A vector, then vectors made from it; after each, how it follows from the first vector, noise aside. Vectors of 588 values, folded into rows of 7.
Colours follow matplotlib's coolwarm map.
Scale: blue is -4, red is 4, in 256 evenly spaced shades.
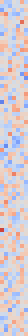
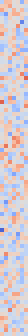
negated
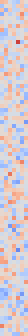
wrapped around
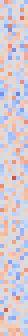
wrapped around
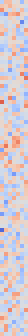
negated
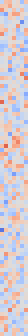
negated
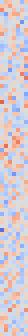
negated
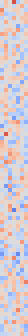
wrapped around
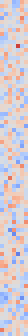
wrapped around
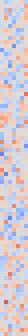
wrapped around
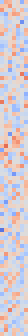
negated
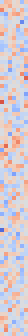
negated
